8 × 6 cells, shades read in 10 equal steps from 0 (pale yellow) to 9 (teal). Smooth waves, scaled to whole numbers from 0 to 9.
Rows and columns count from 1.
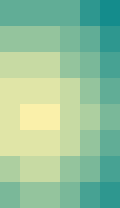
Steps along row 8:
down same up up up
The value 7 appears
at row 3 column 6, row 7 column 6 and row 8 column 5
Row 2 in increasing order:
4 4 4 5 6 8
